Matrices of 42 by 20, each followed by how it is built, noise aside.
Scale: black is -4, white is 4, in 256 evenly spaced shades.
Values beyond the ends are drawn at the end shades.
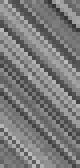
Toeplitz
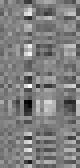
low rank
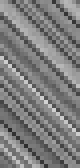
Toeplitz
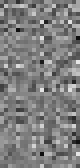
low rank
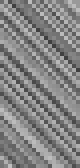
Toeplitz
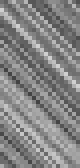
Toeplitz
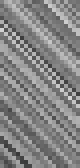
Toeplitz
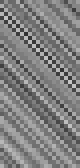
Toeplitz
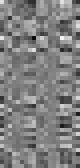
low rank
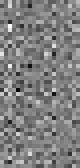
low rank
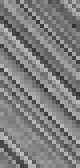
Toeplitz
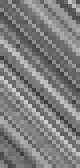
Toeplitz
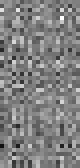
low rank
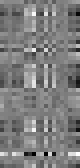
low rank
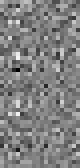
low rank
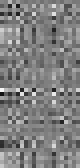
low rank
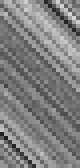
Toeplitz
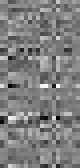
low rank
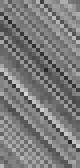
Toeplitz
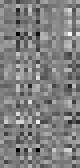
low rank
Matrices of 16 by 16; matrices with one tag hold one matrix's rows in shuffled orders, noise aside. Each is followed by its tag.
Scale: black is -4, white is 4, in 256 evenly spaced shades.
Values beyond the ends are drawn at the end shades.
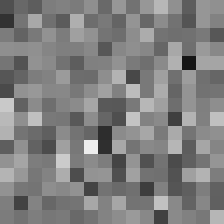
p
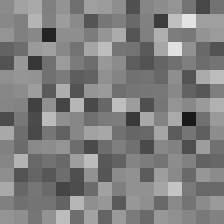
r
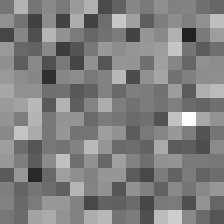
r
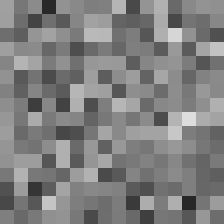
r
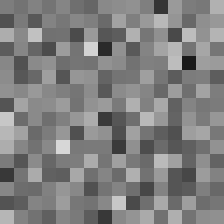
p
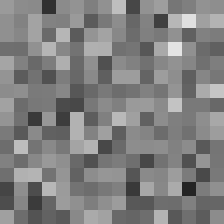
r
